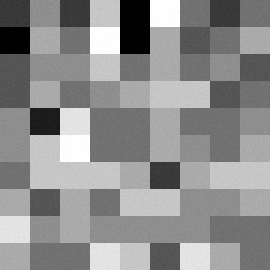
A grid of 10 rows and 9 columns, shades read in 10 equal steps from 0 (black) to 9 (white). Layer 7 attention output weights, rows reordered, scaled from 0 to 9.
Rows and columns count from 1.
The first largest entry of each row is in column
6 4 4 6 3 3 2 5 1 4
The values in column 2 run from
1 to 7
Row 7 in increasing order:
2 4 6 6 7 7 7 7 7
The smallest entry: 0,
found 3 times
